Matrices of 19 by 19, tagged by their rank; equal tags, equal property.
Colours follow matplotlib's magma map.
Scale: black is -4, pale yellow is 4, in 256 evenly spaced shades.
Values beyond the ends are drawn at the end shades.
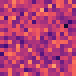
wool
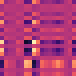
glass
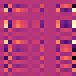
glass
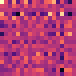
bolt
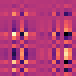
glass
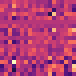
bolt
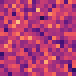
wool
